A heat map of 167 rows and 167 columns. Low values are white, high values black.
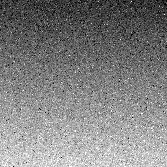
There are no regular stripes. Fine speckle covers the field. Overall the values sit about 50% of the way up the scale. No row or column stands out. Values rise toward the top.
